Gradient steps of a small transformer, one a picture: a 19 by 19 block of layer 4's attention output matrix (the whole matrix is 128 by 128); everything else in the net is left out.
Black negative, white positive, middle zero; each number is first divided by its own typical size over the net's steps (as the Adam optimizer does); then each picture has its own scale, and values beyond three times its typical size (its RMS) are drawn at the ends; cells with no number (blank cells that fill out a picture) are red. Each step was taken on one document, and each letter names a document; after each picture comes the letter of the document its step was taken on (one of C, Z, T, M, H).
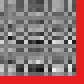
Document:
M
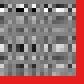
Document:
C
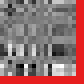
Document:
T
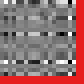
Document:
T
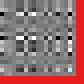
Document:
M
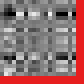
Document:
T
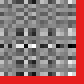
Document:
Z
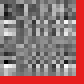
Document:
Z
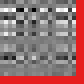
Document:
T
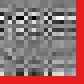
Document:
Z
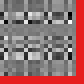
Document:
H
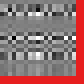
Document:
M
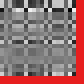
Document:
H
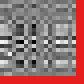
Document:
Z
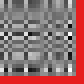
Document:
H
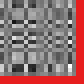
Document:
H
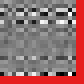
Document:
C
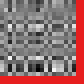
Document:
H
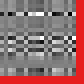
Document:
M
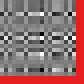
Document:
M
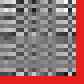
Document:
T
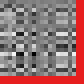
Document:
Z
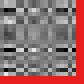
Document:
T
